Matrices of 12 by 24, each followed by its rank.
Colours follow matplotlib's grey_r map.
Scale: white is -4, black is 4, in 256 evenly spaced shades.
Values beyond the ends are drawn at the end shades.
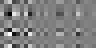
one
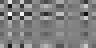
one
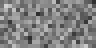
full rank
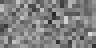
full rank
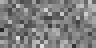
full rank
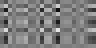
one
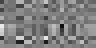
two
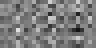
two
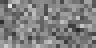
full rank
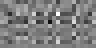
two
